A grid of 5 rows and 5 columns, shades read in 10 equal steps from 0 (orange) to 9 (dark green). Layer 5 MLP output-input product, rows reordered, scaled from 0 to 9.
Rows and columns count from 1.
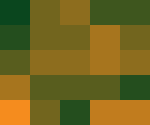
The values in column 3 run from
4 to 8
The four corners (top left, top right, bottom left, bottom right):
9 7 0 2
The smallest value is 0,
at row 5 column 1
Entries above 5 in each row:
3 1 1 4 1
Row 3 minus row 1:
-3 -1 0 -4 -3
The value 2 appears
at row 5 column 4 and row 5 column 5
